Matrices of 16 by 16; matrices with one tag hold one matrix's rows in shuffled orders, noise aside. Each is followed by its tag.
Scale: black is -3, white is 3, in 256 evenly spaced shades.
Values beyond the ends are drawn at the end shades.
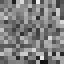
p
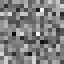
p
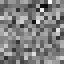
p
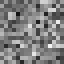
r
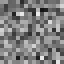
p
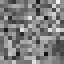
r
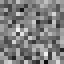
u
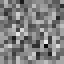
u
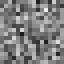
u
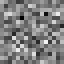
u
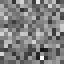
p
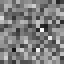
p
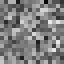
r
